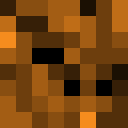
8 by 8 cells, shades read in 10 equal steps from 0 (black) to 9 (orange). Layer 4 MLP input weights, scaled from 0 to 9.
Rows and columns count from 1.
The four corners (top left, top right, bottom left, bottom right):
2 7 6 3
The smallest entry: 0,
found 4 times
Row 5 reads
3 4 6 3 2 5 3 1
